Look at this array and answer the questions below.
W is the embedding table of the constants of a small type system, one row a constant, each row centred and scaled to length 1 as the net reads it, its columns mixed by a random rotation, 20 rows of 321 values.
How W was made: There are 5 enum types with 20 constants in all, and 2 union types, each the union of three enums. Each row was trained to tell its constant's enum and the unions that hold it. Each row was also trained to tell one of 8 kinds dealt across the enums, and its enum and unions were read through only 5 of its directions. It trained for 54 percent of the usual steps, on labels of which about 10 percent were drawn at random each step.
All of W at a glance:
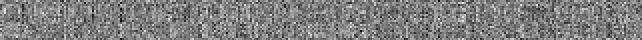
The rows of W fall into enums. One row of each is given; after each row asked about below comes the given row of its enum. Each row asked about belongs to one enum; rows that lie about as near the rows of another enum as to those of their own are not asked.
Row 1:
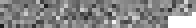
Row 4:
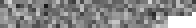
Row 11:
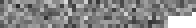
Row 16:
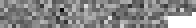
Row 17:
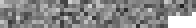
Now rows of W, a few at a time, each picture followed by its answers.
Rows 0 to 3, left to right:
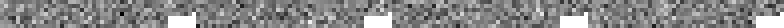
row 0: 17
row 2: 16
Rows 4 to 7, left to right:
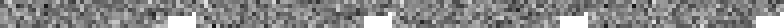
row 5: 4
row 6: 17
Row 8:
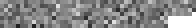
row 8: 4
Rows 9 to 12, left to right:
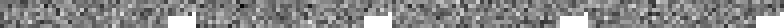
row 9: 1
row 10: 1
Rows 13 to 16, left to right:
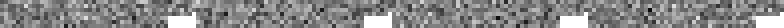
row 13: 16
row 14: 17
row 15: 11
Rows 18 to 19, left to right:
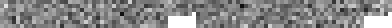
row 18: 17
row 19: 1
